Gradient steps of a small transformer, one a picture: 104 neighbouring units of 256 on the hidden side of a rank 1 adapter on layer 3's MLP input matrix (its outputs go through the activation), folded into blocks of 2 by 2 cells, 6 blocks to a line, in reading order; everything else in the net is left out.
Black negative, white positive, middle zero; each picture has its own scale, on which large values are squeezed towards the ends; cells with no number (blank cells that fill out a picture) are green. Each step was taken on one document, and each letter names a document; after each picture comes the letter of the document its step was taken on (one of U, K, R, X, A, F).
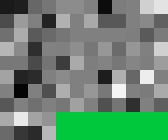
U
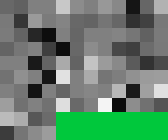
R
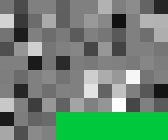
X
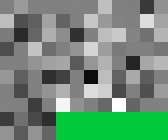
X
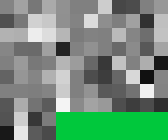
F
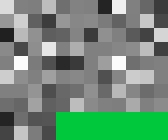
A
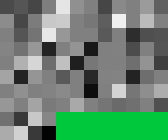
U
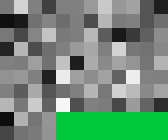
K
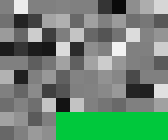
K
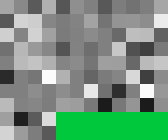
F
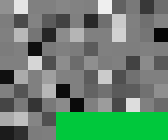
X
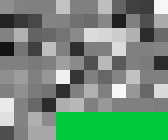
K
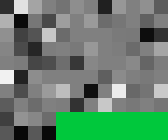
U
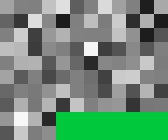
F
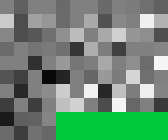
X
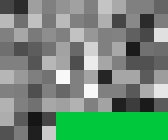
R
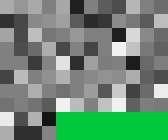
R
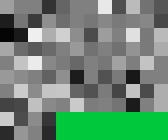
A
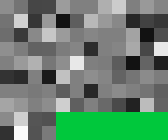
F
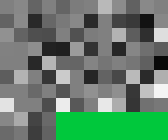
R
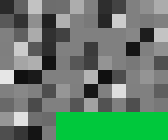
U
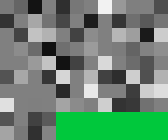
R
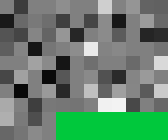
X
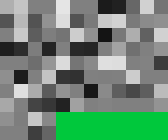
K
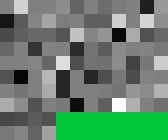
X
